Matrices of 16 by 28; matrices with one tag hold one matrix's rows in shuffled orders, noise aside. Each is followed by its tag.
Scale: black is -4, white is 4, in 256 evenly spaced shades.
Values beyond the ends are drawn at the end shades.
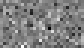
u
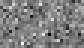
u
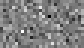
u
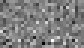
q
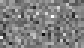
q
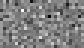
u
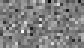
u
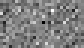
q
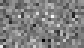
q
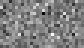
q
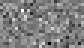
u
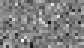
u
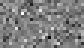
u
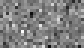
u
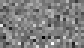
q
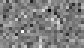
u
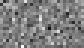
u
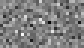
u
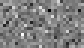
u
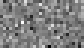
u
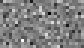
u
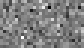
u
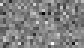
q
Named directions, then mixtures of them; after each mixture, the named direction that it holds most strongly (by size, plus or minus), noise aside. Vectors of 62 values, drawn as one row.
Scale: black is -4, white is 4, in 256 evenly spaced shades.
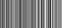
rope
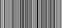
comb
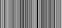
comb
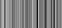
comb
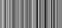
rope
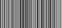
comb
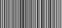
comb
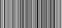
comb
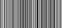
comb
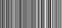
rope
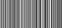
rope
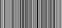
comb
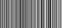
rope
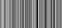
comb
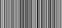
comb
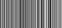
rope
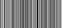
comb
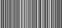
comb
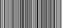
comb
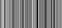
comb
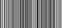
comb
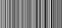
rope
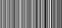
rope
